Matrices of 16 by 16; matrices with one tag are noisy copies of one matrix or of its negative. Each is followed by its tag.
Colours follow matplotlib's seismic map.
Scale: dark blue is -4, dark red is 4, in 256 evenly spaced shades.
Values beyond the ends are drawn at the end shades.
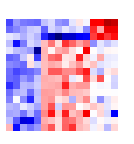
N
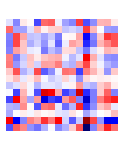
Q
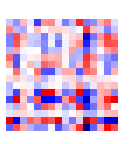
Q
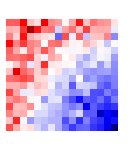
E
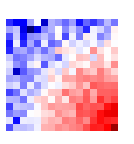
E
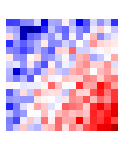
E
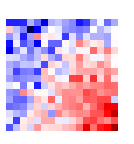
E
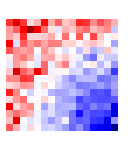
E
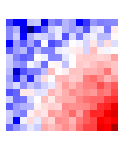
E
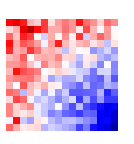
E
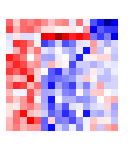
N
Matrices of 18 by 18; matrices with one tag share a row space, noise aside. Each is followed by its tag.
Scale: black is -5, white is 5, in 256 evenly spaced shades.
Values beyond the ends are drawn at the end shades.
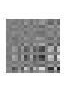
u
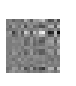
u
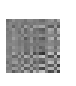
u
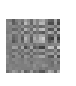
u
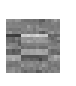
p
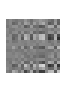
u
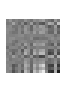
u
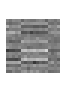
p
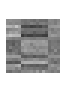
p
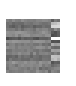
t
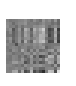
u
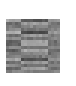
p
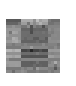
p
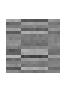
p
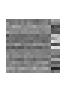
t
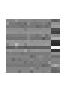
t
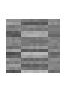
p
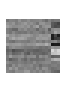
t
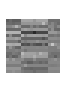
p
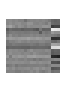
t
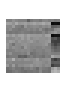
t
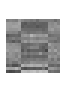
p
